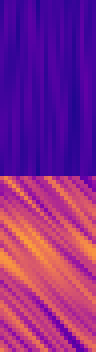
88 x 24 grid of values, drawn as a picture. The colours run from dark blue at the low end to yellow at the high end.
It is made of 2 by 1 panels. Panel 1,1: very low, streaked downward, faint in contrast. Panel 2,1: middling, slanting down to the right, strong in contrast.
